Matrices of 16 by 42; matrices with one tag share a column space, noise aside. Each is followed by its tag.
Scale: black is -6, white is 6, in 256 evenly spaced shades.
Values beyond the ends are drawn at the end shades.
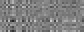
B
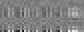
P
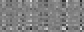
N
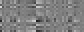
B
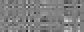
B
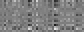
N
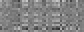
N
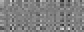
N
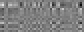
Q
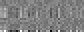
P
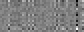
N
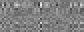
Q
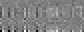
P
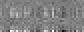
P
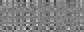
N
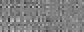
B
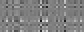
B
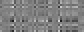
B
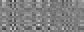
N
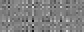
B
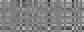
N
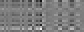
N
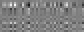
Q
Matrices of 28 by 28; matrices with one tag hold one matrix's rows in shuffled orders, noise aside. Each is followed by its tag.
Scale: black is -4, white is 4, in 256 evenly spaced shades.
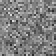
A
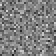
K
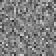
K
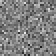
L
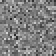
A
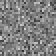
L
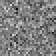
A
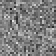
A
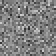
L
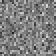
K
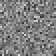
L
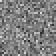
L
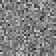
L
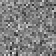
A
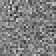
A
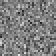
L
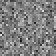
K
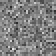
A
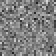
K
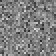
L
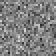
L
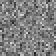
K
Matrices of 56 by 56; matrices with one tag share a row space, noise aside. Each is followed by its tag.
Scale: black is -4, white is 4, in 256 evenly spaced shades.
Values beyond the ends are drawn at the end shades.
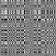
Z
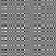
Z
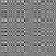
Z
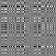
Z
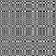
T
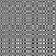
T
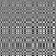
T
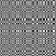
T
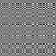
T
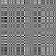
Z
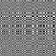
T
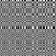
T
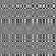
T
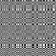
T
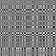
T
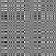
Z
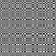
T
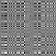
Z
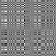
Z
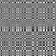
T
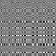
T
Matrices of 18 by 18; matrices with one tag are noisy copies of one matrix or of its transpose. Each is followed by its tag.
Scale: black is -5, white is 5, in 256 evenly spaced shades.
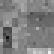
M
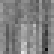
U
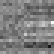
U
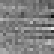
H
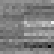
U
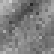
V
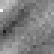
V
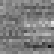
U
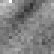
V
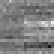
U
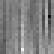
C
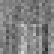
U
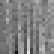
H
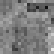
M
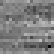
U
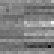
U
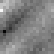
V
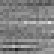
C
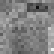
M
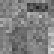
M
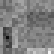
M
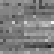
U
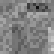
M
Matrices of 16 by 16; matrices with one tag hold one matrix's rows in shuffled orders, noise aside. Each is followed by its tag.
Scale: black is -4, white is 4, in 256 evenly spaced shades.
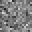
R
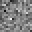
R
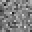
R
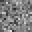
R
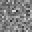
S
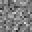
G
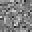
G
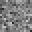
R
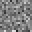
S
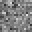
R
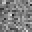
R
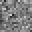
R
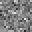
G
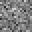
G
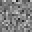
S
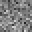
G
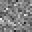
G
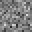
S
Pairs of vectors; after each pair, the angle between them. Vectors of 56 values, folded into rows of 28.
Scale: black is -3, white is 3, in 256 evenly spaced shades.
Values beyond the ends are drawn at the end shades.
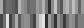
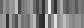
nearly opposite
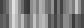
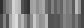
nearly parallel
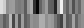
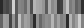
partly opposed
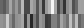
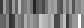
orthogonal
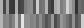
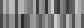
nearly opposite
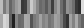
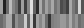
orthogonal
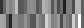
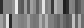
partly aligned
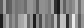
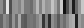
orthogonal
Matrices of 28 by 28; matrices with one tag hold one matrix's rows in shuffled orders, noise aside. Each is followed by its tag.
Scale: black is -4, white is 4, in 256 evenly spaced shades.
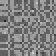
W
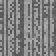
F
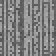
F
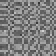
W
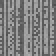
F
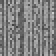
F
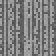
F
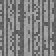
F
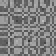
W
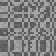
W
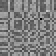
W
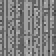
F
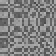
W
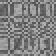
W
